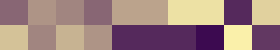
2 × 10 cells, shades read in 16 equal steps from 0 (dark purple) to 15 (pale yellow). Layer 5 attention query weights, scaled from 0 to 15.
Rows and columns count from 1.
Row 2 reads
12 8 11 9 2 2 2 0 15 3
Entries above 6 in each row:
7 5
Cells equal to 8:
2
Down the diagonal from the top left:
6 8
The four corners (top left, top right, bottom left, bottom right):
6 13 12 3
